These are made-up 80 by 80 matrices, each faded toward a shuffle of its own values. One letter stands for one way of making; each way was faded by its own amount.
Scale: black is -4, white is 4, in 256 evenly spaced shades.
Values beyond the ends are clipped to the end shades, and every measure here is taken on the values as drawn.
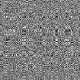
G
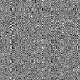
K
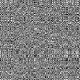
G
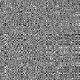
K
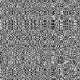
G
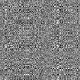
G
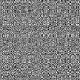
G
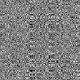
G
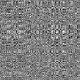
G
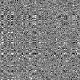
K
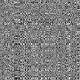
G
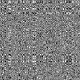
K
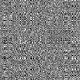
G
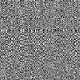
G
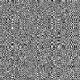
K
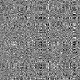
K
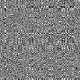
K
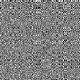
G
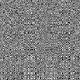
G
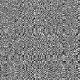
K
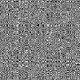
K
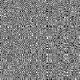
K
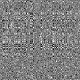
K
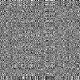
G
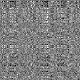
G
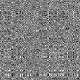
K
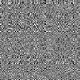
G
